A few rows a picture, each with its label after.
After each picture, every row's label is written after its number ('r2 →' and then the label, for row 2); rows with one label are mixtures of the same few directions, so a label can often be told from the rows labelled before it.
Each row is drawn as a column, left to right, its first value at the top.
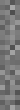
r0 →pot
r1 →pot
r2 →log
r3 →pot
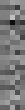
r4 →pot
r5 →pot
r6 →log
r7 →pot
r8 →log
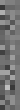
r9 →log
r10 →pot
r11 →pot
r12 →log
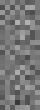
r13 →log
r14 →log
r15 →pot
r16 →pot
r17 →log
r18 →pot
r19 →log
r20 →pot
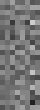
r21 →log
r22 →log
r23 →log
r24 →pot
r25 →log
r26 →log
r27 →pot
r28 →pot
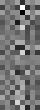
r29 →pot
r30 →pot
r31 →pot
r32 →pot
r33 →log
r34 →log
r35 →log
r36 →log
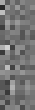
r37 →log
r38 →pot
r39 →pot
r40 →pot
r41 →log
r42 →pot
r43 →log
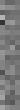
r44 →log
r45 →pot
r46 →pot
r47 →pot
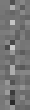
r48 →pot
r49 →pot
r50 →pot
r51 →log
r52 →pot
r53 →log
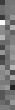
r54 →log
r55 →pot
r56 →pot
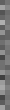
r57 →pot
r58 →log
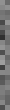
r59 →log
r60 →pot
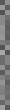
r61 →log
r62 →log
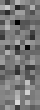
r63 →log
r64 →log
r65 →log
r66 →pot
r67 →log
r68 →pot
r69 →log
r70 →pot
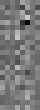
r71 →pot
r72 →log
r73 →pot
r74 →log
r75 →log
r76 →log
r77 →pot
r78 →log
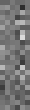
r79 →pot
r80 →pot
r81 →pot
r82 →log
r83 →log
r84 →pot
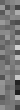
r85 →pot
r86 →log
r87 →log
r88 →pot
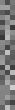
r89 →log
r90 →log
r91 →pot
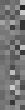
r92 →log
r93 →log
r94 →pot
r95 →pot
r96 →log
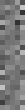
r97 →pot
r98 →pot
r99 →pot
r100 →log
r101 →log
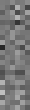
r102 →pot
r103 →pot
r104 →log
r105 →log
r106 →pot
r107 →log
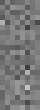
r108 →log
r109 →pot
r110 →log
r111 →pot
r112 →log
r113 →pot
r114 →log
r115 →log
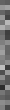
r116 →pot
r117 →log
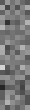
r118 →pot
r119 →pot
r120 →pot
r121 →pot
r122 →pot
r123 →pot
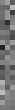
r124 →pot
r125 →log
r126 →log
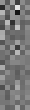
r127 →log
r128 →log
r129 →log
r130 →log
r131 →log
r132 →log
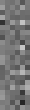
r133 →log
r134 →pot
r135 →pot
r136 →log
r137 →pot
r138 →pot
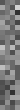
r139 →pot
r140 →pot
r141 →pot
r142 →log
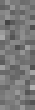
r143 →log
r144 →log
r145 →log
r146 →pot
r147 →log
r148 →pot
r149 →pot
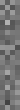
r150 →log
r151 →pot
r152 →log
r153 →pot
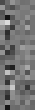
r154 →log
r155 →log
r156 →pot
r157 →pot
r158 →pot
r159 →pot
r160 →pot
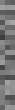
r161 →log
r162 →pot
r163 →pot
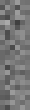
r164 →log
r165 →log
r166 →pot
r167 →log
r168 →log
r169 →pot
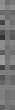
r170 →log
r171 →log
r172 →log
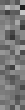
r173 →log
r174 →log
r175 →log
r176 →pot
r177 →log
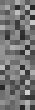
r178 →pot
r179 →log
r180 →pot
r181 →log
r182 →log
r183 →pot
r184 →log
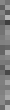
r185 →pot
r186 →log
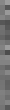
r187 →log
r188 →log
